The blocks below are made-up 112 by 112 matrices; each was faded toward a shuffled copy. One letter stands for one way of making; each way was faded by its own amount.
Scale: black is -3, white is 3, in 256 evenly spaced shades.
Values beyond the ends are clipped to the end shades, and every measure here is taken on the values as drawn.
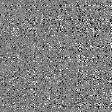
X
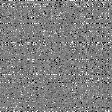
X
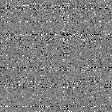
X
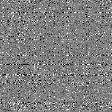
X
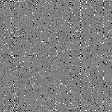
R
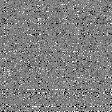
X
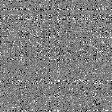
X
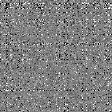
X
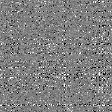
X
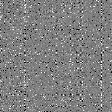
R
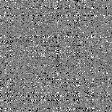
X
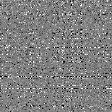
X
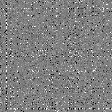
R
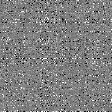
X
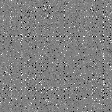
R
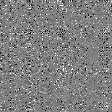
R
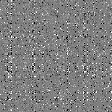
R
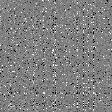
R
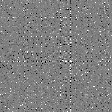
R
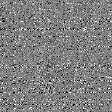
X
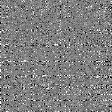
X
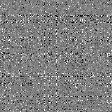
X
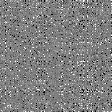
R
